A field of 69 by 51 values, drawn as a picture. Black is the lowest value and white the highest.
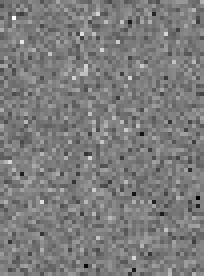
The grain is fine, like static. There is no seam. On average the colour sits 50% of the way up the scale. No row or column stands out. Neither half mirrors the other. The distribution is heavy-tailed on both sides.
